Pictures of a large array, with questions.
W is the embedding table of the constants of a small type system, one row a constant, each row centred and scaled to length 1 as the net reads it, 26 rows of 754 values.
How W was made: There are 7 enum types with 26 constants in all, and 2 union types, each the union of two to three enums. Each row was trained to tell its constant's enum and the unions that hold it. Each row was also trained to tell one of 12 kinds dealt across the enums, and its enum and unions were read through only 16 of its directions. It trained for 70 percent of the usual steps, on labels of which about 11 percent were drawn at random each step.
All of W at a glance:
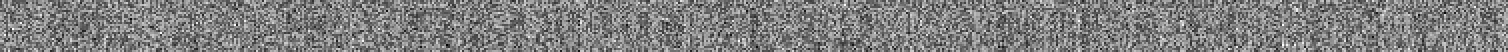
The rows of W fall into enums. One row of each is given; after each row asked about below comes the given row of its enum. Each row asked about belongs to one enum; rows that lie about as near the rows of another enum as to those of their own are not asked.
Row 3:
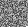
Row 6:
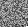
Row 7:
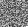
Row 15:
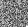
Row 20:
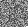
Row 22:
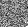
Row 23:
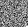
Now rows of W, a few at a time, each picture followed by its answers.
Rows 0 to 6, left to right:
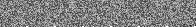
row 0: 6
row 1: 6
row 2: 3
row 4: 15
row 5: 22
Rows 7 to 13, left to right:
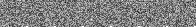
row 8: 7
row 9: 6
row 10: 23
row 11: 7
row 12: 20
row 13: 6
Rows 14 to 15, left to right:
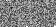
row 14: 20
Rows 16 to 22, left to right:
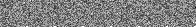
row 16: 3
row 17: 7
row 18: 7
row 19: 22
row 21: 22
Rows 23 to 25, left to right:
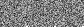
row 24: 3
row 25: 23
